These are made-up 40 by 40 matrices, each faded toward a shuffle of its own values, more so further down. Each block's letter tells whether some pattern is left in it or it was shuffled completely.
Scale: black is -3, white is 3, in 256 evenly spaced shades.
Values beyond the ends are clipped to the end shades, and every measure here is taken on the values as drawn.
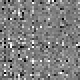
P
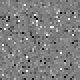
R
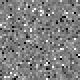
R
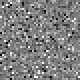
R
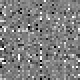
P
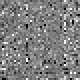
P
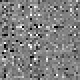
P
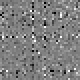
P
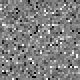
R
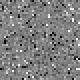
R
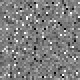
R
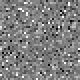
R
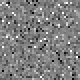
R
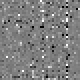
P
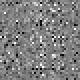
P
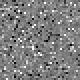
R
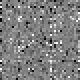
P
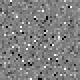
R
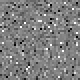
R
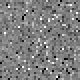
R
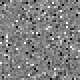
R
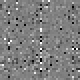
P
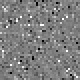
R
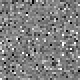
R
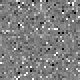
R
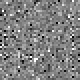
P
